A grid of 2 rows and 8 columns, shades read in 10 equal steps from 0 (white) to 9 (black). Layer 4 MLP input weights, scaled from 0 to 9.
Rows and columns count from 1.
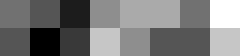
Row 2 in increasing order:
2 2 4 6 6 6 7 9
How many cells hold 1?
0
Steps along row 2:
up down down up up same down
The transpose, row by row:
5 6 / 6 9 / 8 7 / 4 2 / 3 4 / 3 6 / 5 6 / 0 2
